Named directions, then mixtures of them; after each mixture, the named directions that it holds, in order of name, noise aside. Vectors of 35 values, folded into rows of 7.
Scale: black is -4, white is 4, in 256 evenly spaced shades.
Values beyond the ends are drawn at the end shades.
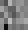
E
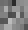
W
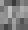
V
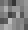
W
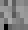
E, V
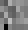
E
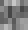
V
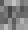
V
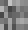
E, V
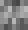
V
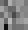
E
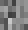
E, W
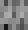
E, V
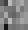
E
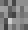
E, W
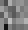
E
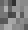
W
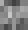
V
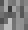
V, W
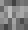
V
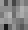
E, V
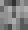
V, W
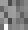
E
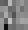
E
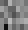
E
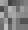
E, V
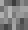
V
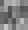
V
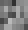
W
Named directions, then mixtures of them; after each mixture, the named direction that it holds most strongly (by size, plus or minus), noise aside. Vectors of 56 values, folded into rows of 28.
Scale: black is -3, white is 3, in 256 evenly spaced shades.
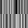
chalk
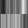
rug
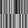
chalk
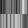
rug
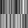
chalk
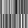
chalk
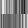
rug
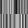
chalk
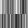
chalk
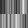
rug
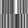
chalk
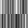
chalk
